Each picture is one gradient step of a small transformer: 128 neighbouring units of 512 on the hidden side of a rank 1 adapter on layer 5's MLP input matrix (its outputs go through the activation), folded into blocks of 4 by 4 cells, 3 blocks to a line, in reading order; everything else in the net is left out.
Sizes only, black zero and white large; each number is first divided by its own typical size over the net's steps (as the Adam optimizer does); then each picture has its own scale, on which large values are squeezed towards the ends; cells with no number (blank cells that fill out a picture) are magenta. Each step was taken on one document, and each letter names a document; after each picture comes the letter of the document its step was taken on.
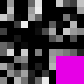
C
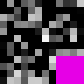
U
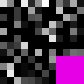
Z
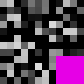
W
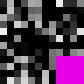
C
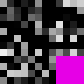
C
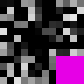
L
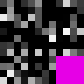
Z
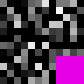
W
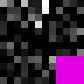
L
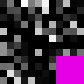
Z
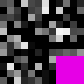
L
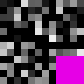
W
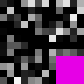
Z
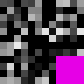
L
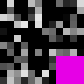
C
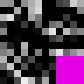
C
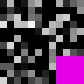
U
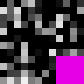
U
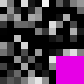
U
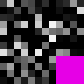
Z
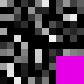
Z
